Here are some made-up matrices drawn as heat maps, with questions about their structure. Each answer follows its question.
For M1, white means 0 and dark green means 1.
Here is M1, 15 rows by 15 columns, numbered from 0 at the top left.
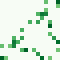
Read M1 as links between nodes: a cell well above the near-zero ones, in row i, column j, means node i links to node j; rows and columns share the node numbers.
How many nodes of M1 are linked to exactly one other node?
7
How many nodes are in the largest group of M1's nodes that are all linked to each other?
2
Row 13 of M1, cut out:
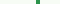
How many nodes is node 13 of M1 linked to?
1
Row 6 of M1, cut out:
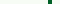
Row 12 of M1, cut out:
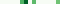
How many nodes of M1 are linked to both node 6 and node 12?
0
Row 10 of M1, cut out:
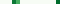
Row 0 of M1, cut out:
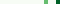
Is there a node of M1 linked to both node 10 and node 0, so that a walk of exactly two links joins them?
yes
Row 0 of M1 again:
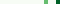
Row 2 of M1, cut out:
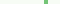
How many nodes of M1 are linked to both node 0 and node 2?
1
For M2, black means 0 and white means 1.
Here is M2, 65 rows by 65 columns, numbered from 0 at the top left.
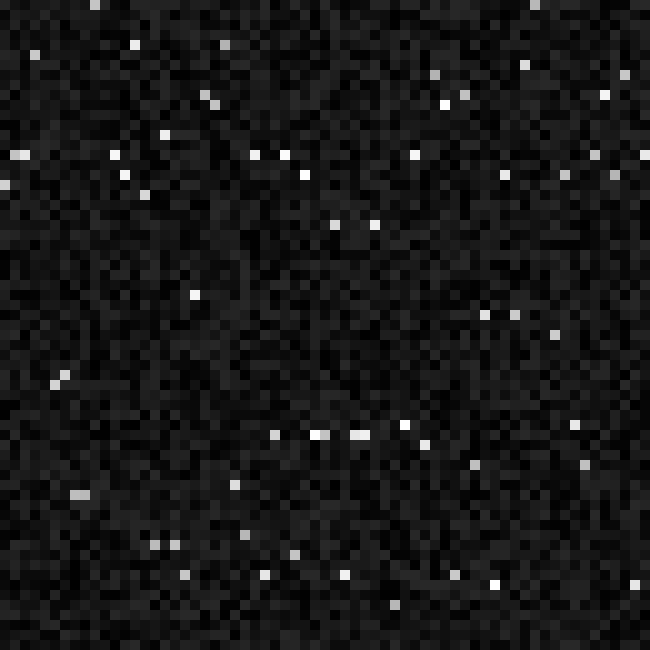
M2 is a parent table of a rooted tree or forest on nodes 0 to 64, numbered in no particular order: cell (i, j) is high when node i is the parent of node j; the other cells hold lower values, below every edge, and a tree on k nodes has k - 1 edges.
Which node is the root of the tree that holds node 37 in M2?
4
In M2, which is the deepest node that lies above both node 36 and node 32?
43
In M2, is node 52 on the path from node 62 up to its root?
no
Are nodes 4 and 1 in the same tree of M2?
no
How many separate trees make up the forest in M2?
4
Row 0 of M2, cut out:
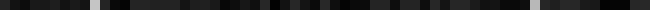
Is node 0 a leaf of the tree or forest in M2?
no
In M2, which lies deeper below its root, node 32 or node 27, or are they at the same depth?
the same depth
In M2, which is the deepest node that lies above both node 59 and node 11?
15
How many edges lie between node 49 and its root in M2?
9
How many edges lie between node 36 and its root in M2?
12
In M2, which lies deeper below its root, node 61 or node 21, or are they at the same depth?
node 61
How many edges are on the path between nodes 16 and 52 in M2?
6
